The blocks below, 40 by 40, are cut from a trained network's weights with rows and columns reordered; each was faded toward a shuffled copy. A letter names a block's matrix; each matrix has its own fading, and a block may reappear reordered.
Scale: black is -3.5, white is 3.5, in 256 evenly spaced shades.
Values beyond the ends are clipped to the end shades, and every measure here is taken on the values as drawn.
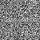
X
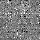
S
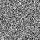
X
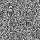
X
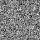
X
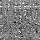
S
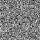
X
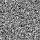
X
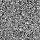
X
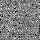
S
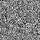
X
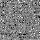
S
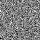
X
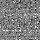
S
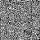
X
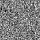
X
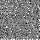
S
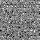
S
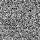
X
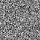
X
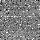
S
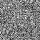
X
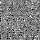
S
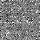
S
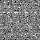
S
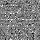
S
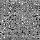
S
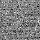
S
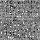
S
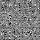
S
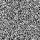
X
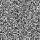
X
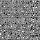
S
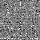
S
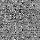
S
